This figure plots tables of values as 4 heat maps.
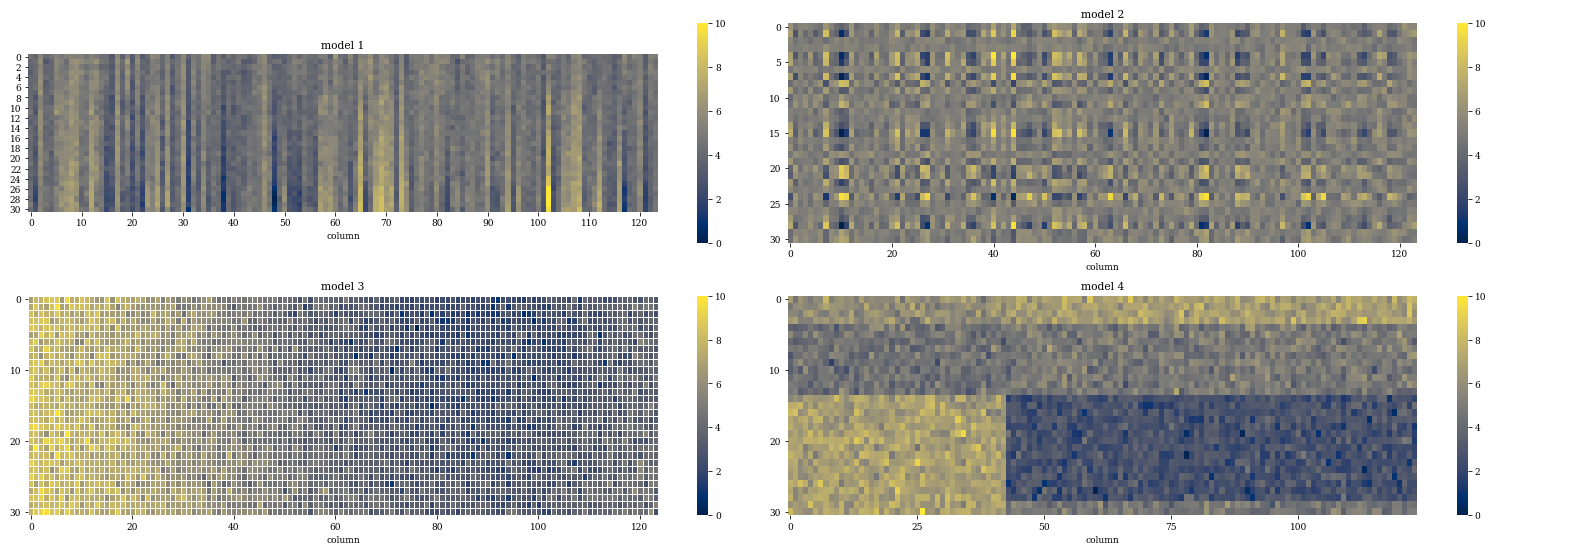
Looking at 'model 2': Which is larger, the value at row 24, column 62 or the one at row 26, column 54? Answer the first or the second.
the first
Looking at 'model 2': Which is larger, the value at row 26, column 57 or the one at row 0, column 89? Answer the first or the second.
the first
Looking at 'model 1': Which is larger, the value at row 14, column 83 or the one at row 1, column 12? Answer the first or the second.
the second
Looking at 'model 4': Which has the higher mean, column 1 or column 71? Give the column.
1
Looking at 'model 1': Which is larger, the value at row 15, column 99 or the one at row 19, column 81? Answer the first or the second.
the second
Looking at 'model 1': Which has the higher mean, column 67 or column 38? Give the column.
67
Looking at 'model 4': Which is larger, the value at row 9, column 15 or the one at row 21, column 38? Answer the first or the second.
the second
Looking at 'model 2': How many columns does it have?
124
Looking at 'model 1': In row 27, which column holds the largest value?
102
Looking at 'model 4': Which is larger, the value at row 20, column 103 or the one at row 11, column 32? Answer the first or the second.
the second
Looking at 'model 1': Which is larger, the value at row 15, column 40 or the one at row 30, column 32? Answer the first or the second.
the second
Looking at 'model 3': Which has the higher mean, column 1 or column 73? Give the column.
1
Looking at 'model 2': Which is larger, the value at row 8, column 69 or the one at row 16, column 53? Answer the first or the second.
the second
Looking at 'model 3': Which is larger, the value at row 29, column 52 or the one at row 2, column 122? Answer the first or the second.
the first
